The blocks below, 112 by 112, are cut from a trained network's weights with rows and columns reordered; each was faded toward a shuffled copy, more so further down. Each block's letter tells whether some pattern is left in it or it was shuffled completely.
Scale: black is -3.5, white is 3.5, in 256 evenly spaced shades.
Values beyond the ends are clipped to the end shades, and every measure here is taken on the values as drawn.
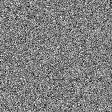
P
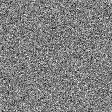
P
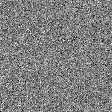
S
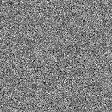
S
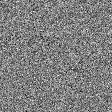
P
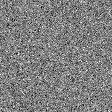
P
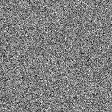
S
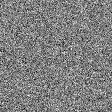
S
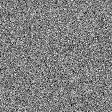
P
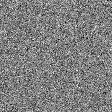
P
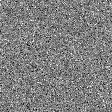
P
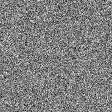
P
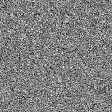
S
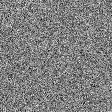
P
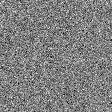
P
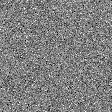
P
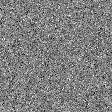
P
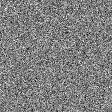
P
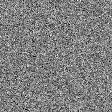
P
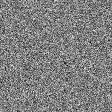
S
